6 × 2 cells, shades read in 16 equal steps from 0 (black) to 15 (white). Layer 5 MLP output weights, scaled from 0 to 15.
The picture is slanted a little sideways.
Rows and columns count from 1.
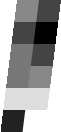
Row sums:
12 4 11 15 26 17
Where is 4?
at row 1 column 2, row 2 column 1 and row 3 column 2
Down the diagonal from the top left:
8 0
